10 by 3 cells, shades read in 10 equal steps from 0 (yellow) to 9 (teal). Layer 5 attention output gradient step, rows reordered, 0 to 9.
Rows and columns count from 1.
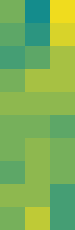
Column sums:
52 49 41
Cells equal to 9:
1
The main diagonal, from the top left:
5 8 3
